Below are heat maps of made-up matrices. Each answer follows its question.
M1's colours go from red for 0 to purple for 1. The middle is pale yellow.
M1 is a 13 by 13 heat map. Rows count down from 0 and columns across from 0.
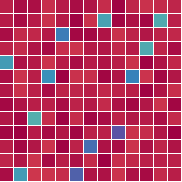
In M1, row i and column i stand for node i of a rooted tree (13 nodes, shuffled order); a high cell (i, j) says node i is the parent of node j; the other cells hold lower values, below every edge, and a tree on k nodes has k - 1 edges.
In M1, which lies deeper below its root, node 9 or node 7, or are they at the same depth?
the same depth
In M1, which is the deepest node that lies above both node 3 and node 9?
5
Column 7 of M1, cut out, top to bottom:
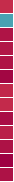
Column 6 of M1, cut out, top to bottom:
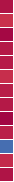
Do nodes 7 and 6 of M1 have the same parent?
no
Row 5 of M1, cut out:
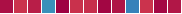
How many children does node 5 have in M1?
2
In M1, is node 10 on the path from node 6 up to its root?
yes
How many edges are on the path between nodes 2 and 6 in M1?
6
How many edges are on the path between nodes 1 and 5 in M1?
2
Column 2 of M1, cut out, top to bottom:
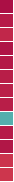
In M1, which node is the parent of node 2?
8
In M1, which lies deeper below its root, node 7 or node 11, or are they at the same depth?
the same depth
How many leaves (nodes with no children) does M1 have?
4
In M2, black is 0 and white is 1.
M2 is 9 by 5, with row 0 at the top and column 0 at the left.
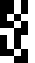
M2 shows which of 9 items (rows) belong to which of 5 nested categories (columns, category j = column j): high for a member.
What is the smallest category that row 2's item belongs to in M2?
3
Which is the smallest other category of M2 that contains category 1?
4
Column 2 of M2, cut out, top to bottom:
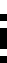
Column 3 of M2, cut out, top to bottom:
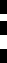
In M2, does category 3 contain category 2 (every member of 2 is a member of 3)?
no
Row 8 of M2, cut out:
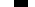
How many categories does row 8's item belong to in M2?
3
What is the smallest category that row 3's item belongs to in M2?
2
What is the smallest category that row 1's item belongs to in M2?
2
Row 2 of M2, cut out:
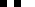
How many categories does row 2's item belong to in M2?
3
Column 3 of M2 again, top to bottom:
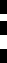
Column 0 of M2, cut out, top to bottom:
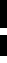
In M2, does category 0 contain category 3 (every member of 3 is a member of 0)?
no
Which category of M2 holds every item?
4
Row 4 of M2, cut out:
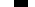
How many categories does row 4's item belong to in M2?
3
